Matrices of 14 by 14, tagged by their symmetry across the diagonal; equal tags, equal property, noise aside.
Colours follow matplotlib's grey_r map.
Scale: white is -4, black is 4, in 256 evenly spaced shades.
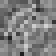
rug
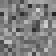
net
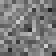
rug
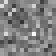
rug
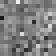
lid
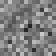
rug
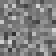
net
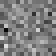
net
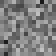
net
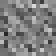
lid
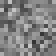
rug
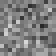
lid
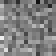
lid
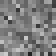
lid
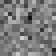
net
